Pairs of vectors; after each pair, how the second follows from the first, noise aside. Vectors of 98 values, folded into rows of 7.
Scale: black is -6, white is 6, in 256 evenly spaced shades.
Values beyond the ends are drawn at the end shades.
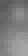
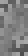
sign-scrambled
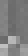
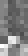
scaled up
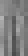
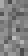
shuffled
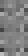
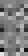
scaled up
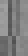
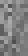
sign-scrambled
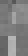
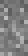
shuffled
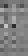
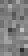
shuffled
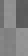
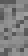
shuffled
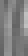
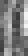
scaled up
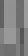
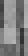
scaled up
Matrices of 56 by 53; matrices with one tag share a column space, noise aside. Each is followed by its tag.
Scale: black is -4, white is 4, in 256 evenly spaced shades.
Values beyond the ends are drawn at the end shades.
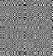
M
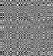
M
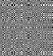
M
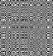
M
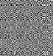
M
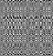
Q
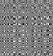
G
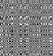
G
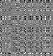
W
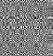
Q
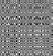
G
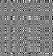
W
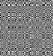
M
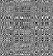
Q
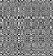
Q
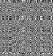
W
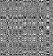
Q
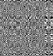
Q
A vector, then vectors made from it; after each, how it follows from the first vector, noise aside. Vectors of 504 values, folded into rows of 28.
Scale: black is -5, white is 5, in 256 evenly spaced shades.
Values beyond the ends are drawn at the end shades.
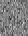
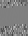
partly zeroed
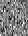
scaled up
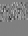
partly zeroed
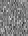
negated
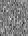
negated
